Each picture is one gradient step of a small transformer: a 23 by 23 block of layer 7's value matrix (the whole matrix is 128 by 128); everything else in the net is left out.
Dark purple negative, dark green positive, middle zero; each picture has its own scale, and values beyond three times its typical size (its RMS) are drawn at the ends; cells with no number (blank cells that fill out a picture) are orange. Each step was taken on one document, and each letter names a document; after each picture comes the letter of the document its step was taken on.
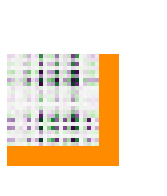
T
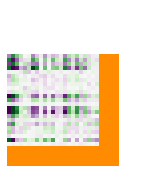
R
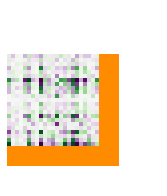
T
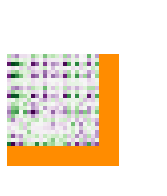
R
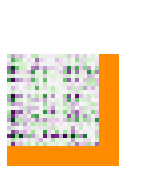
R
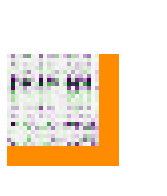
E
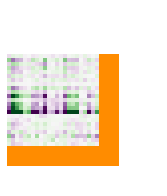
R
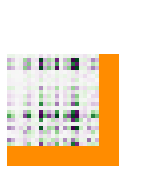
T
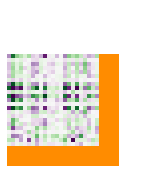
R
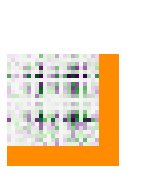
T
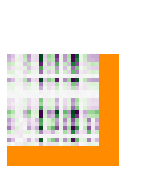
T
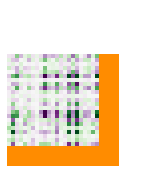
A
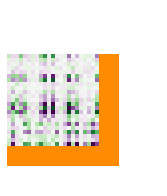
A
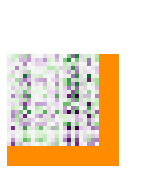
A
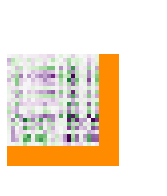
A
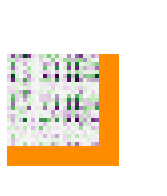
A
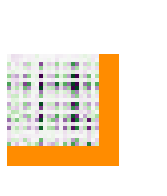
T
